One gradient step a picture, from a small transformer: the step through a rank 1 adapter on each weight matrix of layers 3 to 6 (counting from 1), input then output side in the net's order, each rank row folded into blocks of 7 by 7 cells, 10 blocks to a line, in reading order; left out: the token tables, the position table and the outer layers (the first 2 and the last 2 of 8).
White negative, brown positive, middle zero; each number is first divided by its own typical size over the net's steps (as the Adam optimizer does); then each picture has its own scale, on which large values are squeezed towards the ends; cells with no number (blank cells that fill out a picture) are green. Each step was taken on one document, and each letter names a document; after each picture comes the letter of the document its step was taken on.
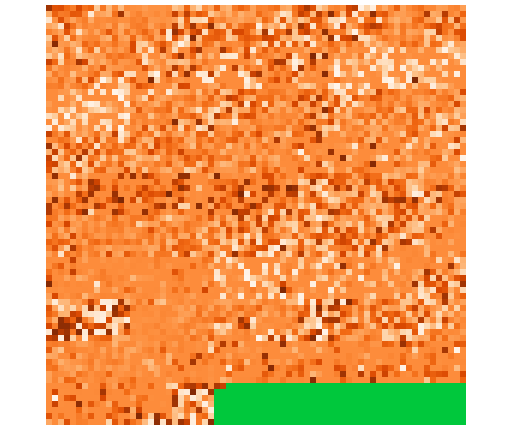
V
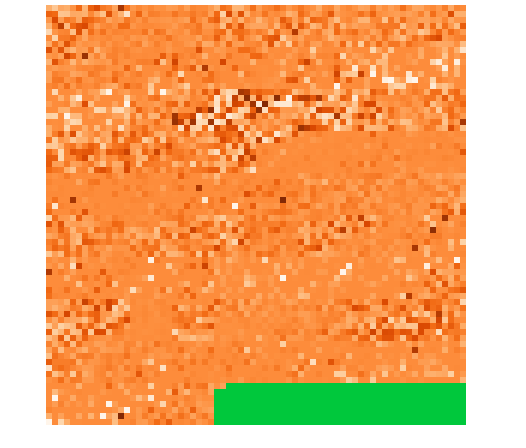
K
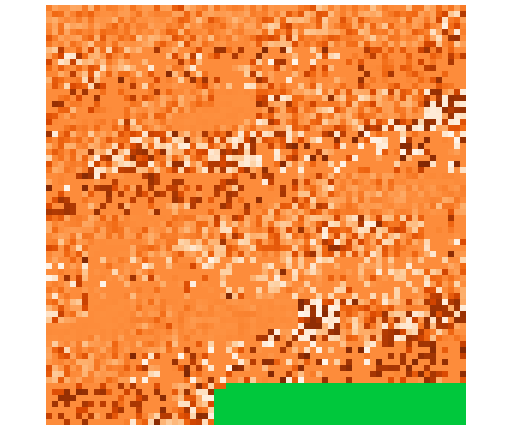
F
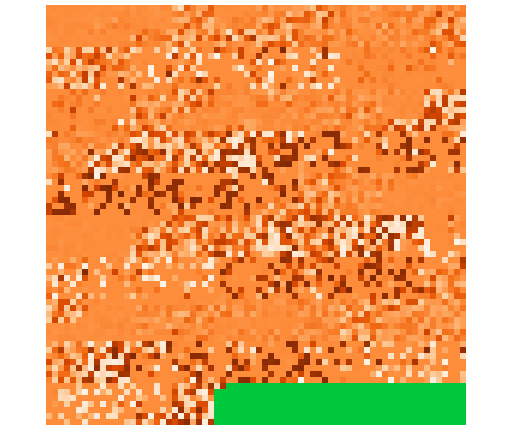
F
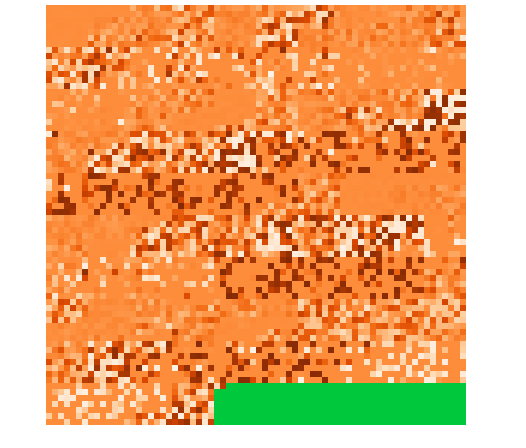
F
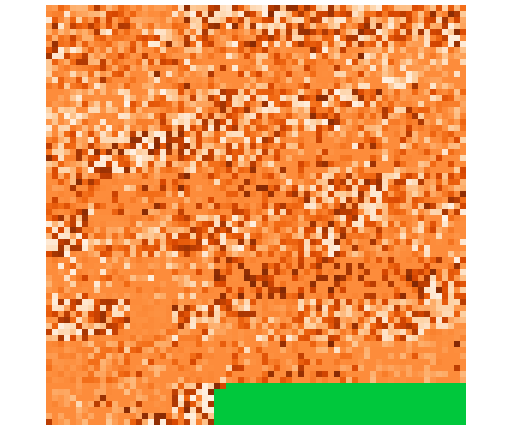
V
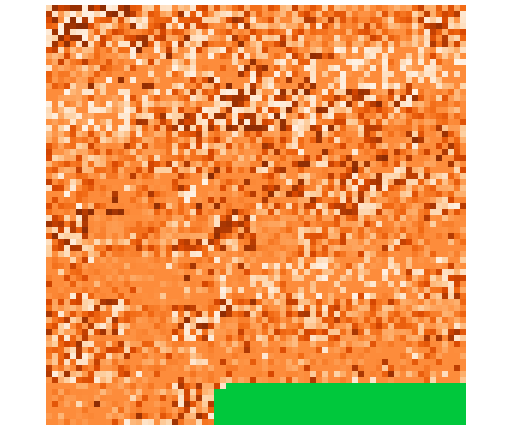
V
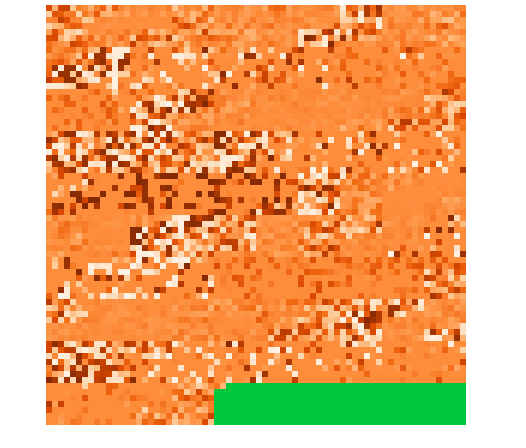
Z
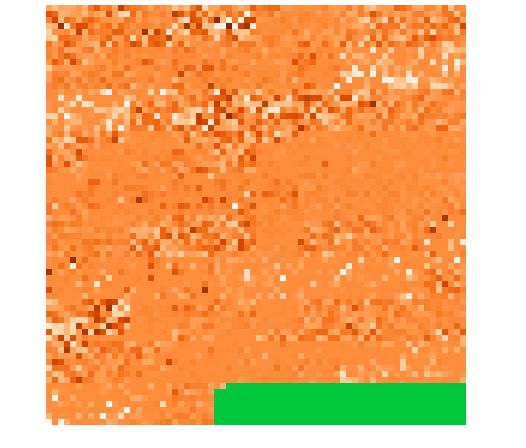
K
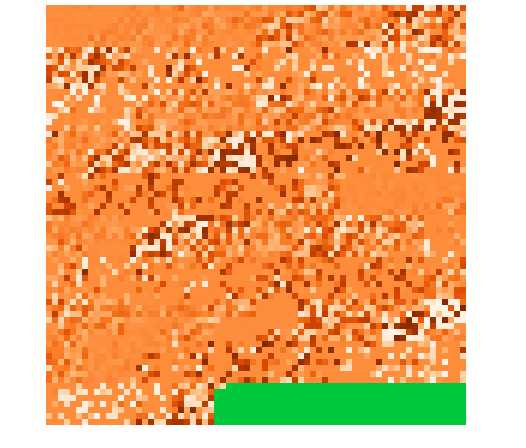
F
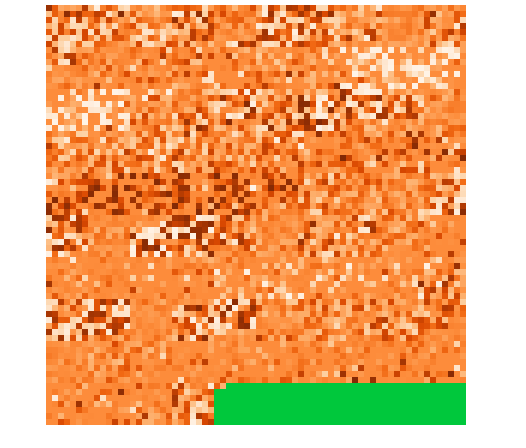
V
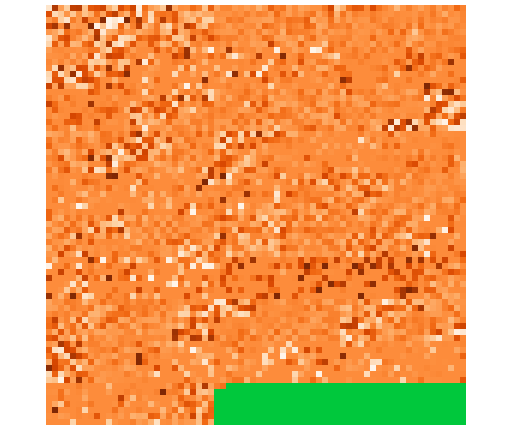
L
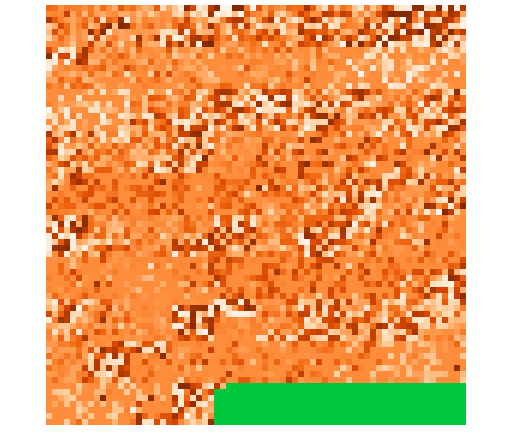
V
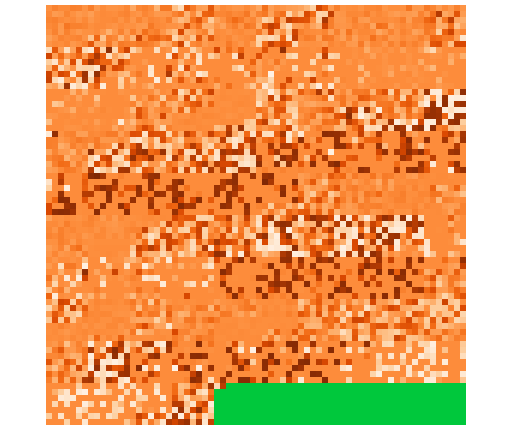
F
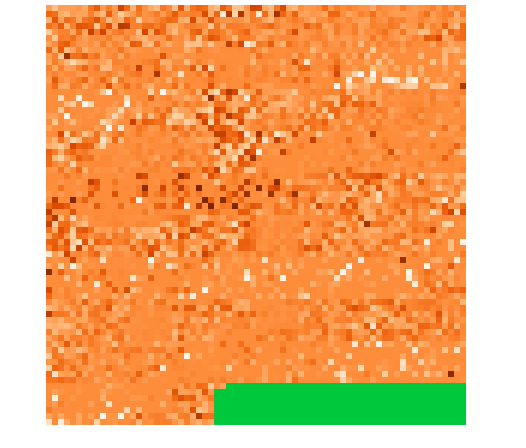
K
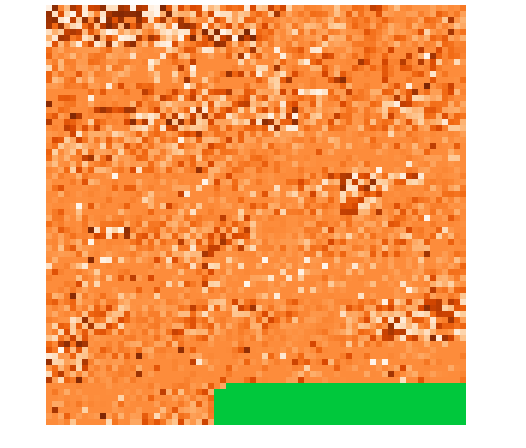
L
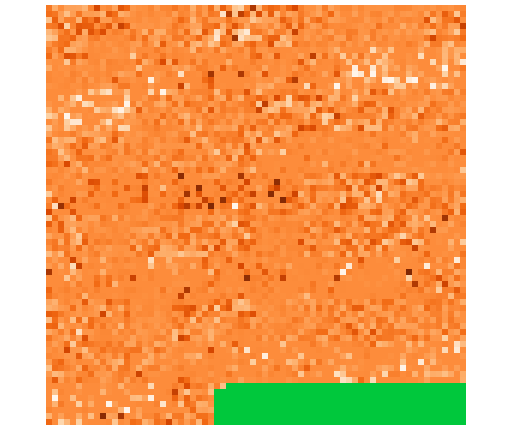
K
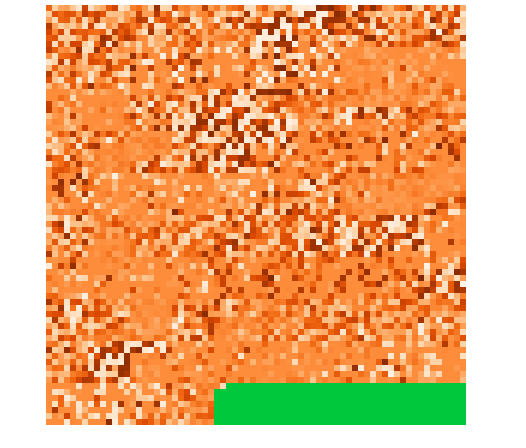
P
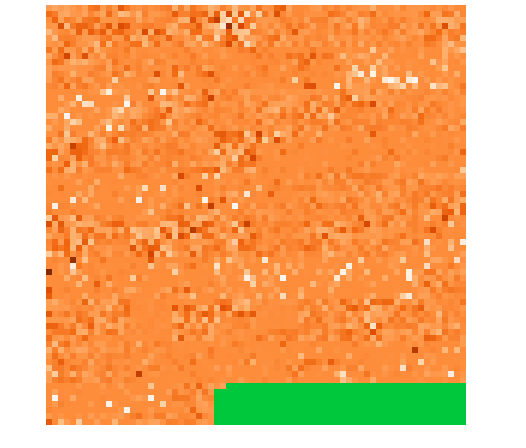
K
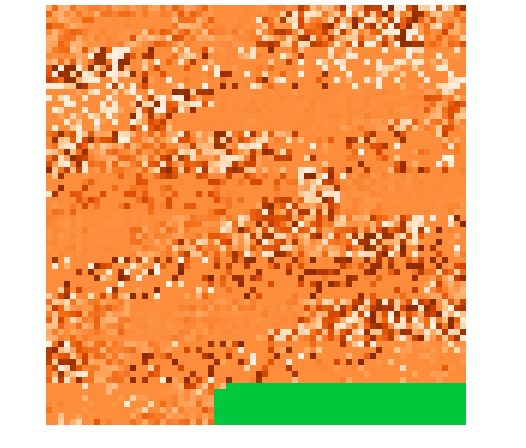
Z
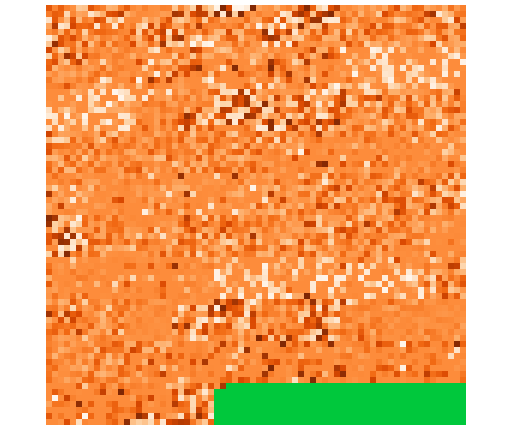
V
